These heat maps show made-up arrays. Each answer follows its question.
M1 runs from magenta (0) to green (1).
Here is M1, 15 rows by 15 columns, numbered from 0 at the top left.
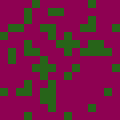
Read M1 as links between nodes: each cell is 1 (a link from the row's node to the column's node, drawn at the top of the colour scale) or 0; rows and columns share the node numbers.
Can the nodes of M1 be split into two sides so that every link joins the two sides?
no
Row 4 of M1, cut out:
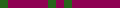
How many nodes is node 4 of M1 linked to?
3
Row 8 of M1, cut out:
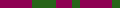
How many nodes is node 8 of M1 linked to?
5
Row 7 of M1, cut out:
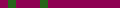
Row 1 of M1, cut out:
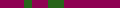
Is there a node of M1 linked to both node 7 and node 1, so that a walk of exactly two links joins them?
no
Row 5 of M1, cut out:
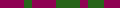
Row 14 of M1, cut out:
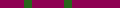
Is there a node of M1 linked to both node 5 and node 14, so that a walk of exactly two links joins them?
yes
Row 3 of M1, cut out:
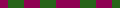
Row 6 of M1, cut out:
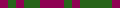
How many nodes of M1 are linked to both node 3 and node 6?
3
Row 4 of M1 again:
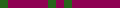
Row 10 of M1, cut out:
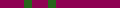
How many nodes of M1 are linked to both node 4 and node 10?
1
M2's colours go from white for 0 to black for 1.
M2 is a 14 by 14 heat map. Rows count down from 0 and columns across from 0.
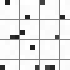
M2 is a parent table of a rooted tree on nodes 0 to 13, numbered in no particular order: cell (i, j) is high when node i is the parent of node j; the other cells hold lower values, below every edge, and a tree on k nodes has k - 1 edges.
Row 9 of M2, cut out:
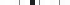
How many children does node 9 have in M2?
1
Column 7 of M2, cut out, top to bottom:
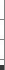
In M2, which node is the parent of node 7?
13
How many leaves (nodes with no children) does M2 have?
8
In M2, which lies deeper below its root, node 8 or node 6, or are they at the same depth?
the same depth
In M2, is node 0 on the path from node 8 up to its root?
yes
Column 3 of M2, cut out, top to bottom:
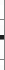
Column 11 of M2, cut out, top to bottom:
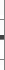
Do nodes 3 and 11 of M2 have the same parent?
yes
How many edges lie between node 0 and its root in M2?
1
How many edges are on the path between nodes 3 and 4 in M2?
5
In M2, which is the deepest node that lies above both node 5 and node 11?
7
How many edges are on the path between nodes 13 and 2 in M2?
2
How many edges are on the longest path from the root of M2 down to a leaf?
3
